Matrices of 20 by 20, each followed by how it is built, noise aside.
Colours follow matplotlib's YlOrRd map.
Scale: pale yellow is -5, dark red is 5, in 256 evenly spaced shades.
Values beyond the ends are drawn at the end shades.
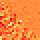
lower triangular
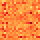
low rank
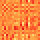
low rank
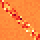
banded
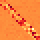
banded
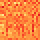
low rank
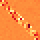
banded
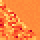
lower triangular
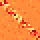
banded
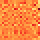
low rank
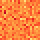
low rank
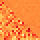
lower triangular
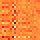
low rank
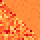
lower triangular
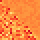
lower triangular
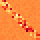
banded
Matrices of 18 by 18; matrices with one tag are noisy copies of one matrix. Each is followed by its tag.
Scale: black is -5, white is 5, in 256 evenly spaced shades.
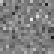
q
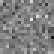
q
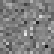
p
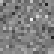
q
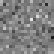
q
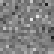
q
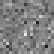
p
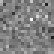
q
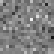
q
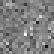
p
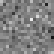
q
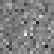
p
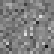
p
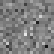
p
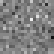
q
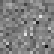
p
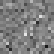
p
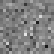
p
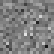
p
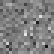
p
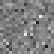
p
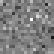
q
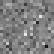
p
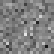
p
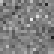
q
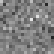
q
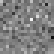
q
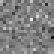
q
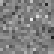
q
